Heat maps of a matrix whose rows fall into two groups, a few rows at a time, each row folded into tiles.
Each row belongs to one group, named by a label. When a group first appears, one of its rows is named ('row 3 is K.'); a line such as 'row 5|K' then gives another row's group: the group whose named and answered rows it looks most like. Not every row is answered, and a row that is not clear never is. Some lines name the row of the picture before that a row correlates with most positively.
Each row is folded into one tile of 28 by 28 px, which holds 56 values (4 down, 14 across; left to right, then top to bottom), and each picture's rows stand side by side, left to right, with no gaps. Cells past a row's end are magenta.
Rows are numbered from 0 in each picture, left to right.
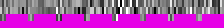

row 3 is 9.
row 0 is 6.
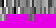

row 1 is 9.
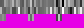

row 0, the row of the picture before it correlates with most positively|0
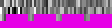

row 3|9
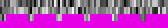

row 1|9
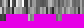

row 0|6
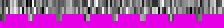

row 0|6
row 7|9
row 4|9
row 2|6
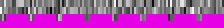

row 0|6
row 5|9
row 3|6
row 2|9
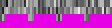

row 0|9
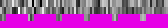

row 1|9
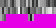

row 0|9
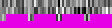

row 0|6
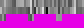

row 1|9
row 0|6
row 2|9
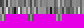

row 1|6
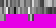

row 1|6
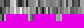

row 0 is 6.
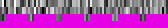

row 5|6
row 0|9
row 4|9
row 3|9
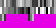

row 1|9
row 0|6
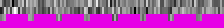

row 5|9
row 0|9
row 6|9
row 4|6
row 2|6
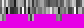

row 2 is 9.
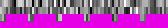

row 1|9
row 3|9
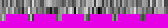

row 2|9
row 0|6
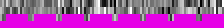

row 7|9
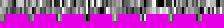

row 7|9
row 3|9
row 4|6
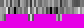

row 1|6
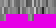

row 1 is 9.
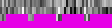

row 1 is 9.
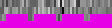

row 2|9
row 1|6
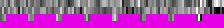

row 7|6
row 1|9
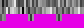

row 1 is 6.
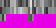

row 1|9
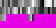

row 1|6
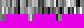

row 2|9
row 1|6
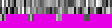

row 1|6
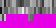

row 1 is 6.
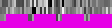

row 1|9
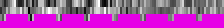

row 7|9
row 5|6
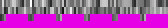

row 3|6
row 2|9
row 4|9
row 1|9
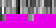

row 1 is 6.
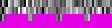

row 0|9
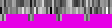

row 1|6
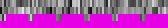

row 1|6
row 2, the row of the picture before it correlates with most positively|3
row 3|9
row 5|9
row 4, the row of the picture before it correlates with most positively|2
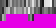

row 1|6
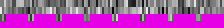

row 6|6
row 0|6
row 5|6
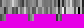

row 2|6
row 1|9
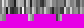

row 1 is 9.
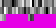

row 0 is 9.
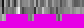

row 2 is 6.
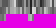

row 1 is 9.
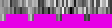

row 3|6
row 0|6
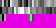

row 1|6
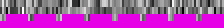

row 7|9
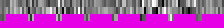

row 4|9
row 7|6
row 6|6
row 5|9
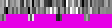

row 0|9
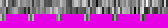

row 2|6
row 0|9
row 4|6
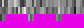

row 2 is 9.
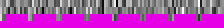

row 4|9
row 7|9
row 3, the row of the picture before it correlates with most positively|2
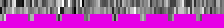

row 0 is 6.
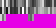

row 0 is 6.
